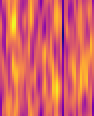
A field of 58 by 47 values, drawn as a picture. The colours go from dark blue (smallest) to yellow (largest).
Column 32 differs from the columns beside it. Overall the values sit about 60% of the way up the scale. The grain runs up and down. No overall slope runs across the table.
